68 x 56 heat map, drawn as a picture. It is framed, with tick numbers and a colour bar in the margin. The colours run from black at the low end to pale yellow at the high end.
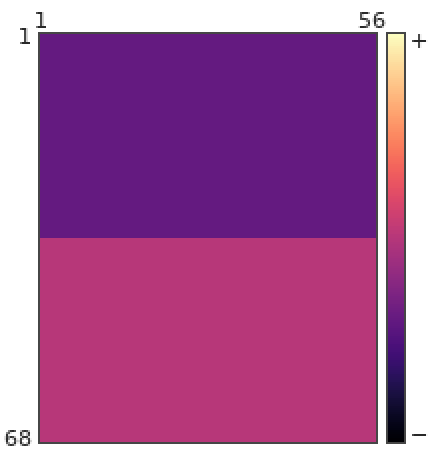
It is made of 2 by 1 panels. Panel 1,1: low, flat. Panel 2,1: middling, flat.
